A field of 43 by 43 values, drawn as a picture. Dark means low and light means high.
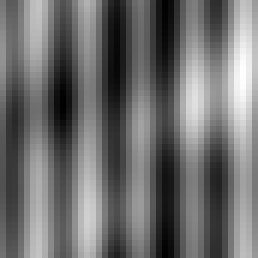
There are no lone odd cells. The ninth with the lowest average is the top middle. Upright stripes repeat 5 times across the table. On average the colour sits 40% of the way up the scale.
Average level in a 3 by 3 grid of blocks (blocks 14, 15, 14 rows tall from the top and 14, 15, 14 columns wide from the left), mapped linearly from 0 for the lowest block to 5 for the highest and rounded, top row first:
305 | 125 | 322
